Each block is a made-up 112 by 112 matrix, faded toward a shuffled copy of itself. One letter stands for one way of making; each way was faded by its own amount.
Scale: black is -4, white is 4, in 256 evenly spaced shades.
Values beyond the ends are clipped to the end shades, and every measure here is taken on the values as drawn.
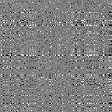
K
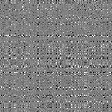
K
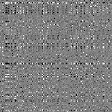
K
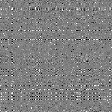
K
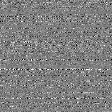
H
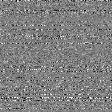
H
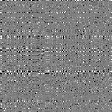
K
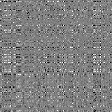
K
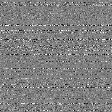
H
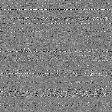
H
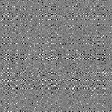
K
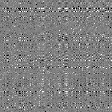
K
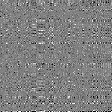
K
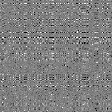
K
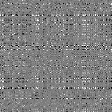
K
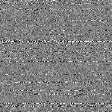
H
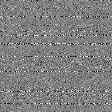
H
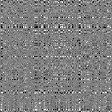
K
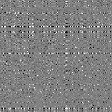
K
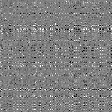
K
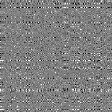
K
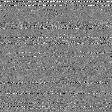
H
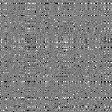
K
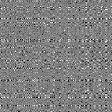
K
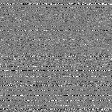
H
